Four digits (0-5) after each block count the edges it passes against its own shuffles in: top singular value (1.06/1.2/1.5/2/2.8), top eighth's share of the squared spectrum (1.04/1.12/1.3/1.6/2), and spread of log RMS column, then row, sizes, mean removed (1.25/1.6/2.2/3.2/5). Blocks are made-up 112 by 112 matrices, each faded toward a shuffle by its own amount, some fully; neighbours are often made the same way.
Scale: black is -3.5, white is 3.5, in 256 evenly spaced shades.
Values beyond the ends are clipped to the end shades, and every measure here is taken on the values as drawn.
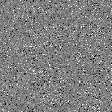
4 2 1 1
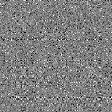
4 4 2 3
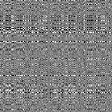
5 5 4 4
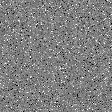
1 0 0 0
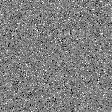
2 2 0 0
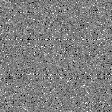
4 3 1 2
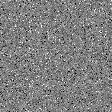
3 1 1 0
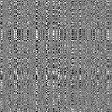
5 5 4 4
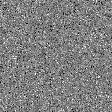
2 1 0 0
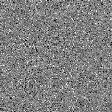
4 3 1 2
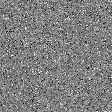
0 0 0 0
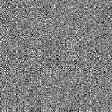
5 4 2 3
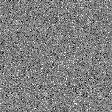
3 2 0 1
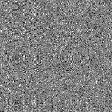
4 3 2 2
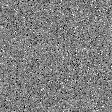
2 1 0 0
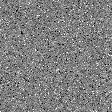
1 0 0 0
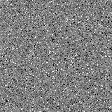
3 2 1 0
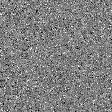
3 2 0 0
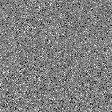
3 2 1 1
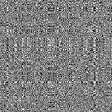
5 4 3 3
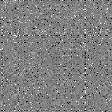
5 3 2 2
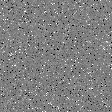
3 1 0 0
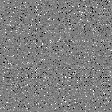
4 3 1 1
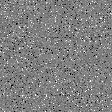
3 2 0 0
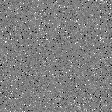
3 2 0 0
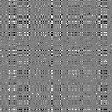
5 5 4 4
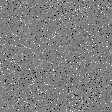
0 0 0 0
